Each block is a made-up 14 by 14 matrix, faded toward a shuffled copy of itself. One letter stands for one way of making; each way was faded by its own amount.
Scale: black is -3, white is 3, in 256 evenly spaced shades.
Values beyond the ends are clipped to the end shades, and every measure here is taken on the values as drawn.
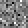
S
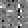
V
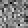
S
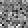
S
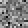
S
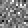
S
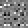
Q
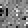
V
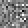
S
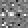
V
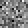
S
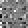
Q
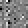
V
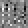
Q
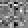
Q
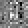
Q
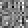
Q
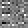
Q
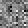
Q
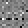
Q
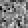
S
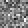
S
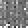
Q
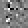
Q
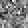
S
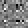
Q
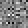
V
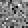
S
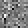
V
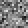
S
